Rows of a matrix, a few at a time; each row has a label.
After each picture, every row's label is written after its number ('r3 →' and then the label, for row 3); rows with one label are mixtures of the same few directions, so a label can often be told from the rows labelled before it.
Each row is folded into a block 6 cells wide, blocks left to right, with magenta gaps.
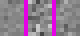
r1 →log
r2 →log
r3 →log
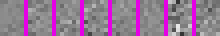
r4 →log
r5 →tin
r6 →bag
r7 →tin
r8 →tin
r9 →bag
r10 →log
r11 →tin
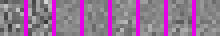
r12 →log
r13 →bag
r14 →tin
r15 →log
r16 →bag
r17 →log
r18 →bag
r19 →bag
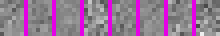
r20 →tin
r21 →bag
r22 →bag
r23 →bag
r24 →log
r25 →tin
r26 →log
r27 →tin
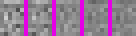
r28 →log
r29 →log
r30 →log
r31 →log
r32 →log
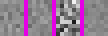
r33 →log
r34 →bag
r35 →bag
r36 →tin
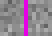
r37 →log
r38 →log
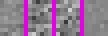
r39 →log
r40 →log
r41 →tin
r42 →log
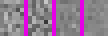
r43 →log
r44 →bag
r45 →log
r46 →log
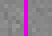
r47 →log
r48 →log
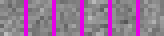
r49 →tin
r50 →tin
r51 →log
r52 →log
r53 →bag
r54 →bag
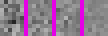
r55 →bag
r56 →bag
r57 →tin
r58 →log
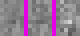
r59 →bag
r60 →bag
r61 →bag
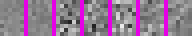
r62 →tin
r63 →bag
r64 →bag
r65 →log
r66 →log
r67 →log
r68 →tin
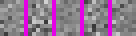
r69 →tin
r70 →bag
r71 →log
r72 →log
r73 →tin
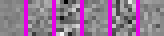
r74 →log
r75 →tin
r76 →log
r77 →tin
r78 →bag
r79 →log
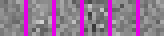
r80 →bag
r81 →bag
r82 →bag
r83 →log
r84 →tin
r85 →bag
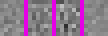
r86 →bag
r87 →log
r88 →log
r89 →tin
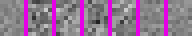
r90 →bag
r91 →log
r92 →tin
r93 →bag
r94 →tin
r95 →log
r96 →tin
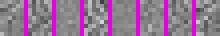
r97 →tin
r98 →bag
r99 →bag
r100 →bag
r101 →log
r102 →log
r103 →bag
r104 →tin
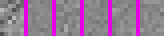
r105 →tin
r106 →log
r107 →log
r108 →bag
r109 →tin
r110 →log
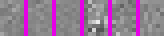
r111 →tin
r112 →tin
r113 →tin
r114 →bag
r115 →tin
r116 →log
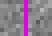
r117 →log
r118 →tin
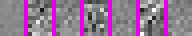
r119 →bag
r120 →tin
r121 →tin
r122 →log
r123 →bag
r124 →tin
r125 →tin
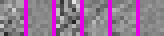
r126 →tin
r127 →bag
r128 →bag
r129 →tin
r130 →tin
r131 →tin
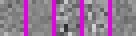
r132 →tin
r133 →bag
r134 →log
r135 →log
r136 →bag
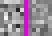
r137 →log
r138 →bag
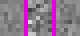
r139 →log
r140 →tin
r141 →bag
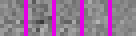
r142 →bag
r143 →bag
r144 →bag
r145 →bag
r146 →tin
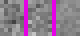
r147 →bag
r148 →tin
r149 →tin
